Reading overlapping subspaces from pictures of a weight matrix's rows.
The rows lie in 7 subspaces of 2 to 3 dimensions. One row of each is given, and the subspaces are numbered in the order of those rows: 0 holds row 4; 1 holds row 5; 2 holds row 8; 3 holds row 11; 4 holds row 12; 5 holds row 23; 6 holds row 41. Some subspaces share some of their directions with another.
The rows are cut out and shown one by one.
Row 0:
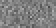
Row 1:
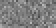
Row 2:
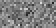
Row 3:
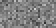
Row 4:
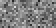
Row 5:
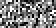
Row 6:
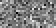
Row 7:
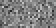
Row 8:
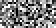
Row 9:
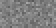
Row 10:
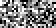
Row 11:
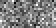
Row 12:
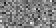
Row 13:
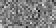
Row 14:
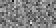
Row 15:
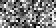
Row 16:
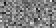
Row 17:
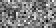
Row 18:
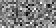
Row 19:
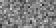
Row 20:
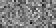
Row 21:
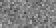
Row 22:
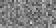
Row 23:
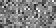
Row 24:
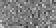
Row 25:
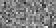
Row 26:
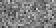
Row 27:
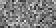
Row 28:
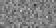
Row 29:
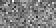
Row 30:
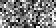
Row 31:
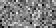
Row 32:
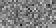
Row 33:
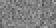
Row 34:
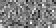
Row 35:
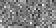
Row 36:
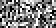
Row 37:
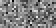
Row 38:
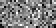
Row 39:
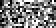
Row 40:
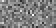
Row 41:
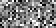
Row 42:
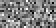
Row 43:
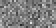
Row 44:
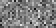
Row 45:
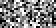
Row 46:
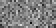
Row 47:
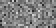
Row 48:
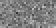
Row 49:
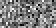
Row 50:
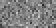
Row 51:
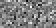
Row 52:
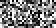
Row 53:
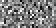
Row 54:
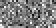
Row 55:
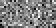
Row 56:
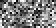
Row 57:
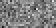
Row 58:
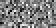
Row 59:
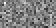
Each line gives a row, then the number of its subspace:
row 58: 5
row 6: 6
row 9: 3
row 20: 3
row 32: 2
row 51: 1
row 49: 1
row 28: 5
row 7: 5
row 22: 3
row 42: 2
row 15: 3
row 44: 6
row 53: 5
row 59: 4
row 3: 6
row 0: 5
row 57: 1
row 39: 3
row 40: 5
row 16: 4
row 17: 1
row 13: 5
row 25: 4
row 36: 1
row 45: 3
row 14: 3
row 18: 2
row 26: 1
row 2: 2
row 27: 0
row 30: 3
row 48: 6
